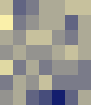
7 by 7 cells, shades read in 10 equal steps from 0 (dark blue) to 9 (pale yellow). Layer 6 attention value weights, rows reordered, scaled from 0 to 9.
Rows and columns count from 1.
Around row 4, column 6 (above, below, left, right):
4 5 6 6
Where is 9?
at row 2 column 1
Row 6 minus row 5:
-4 2 -1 3 -1 -1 0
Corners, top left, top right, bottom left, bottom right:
7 7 5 6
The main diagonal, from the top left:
7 4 7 5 5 4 6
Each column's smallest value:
4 3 3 2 0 3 4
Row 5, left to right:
8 4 6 4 5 5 4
